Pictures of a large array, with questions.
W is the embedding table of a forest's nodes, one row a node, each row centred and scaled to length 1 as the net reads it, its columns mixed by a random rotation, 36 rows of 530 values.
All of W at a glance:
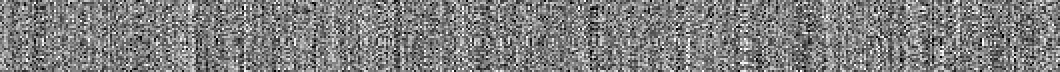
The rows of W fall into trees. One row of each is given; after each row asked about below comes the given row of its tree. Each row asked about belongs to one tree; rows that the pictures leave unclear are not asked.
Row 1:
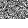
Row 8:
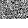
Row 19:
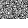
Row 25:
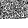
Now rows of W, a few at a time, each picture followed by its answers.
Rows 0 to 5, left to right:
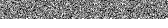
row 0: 8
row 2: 19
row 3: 25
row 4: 25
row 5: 1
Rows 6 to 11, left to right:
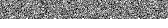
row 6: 25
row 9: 19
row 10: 1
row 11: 25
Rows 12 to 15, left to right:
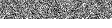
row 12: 19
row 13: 8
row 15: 19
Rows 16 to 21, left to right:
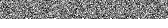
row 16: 1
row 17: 25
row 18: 8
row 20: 19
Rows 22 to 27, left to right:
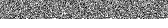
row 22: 19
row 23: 25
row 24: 19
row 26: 1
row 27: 25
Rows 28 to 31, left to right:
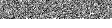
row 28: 19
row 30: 25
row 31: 19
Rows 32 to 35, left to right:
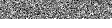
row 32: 8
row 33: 25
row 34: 25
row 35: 19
